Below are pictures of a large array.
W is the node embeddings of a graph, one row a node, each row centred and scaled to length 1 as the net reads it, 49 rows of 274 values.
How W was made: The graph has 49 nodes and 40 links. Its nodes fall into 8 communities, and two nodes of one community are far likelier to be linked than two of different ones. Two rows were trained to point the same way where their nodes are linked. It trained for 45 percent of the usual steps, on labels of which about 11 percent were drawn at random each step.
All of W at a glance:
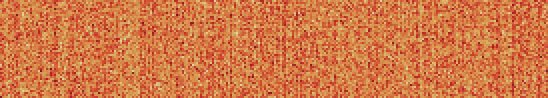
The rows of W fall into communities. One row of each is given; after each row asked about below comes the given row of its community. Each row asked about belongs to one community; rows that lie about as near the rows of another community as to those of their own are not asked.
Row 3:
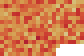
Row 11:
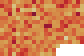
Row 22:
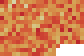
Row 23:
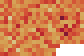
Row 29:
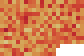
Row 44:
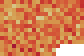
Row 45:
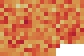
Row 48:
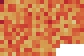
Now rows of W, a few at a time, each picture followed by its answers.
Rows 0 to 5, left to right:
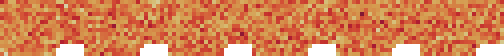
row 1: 22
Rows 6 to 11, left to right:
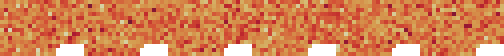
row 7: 22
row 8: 45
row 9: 23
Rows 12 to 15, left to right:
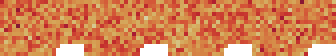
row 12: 44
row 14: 23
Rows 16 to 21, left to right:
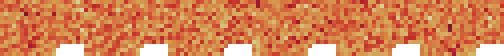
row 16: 48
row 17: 48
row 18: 11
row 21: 29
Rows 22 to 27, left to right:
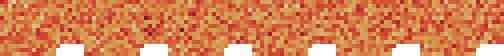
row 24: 22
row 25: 48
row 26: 23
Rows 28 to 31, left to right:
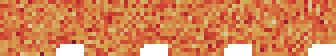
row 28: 11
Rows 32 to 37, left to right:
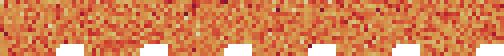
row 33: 29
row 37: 29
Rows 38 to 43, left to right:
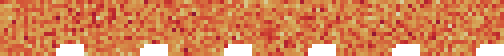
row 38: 44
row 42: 29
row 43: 11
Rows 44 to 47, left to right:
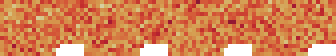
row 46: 3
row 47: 23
